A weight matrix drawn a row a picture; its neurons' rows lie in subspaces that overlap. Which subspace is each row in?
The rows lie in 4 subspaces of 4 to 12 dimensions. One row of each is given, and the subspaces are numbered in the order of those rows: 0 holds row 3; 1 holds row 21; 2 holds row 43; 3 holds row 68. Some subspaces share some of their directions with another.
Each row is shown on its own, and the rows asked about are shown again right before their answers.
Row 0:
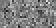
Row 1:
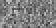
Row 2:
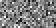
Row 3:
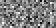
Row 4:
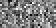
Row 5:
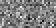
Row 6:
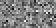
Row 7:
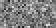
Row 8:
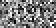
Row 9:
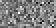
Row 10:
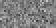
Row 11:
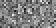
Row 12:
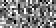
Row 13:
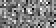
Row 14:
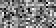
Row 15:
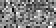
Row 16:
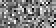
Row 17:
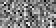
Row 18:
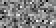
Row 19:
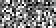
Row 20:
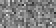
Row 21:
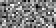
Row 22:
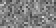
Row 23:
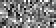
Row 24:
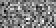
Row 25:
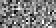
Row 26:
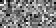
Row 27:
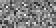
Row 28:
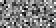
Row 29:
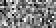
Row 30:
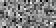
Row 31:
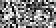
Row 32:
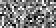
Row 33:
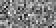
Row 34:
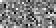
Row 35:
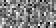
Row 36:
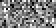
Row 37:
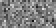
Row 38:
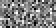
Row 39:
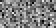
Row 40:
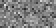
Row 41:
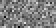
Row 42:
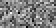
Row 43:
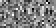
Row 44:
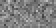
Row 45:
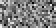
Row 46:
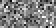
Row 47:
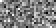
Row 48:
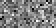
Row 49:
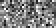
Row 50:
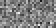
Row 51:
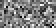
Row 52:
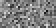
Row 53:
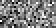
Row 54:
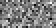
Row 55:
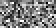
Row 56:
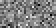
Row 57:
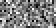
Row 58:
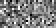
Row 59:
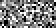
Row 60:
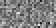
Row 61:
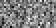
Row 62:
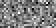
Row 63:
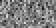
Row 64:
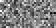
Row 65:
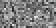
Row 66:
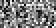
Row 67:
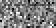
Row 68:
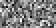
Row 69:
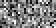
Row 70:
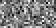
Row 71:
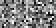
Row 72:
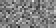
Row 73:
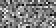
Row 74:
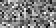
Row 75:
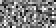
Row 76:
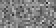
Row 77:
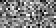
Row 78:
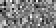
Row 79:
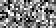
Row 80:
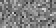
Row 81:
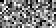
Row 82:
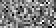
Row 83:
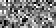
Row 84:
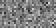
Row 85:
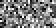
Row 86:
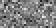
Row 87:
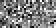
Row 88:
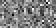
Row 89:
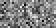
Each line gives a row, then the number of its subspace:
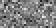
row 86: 2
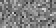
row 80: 3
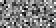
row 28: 3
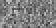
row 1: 1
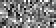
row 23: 2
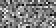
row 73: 3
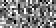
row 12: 1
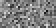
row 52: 2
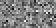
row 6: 3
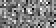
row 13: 0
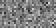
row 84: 0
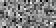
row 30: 2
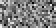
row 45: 3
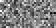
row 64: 3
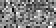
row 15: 0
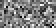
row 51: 1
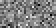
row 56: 3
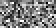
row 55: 3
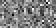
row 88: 2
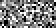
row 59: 3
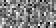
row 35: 0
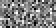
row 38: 3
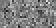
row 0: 2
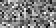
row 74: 3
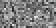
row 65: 0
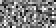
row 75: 3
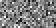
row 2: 2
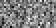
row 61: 0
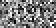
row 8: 0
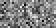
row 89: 2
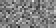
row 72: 2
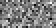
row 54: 3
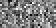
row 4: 3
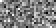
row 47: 3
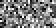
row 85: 1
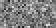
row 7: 1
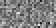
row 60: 0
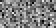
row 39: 3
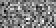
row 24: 1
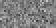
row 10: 2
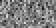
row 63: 2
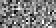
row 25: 1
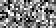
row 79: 2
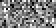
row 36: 1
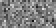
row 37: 1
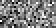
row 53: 1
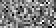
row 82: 0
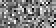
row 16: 0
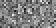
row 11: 2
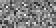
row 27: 3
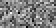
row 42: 0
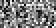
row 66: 2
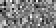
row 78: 3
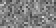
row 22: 1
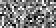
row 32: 0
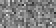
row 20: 3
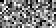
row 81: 3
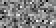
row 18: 2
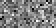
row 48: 2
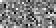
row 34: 3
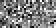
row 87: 2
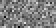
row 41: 2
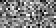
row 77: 3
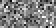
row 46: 2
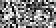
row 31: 0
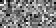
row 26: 3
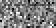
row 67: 1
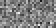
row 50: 0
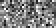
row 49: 1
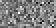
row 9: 0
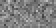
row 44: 2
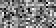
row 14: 0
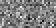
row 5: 0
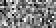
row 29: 3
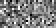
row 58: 1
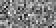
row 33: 2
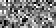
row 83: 3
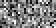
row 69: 2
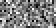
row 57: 2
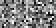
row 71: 3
